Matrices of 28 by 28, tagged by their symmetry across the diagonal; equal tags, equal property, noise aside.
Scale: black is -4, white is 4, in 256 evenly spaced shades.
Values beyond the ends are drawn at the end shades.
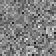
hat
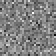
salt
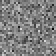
salt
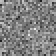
hat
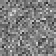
hat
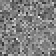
hat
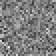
salt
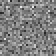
salt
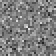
hat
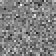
salt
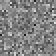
hat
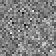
hat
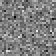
salt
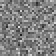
salt
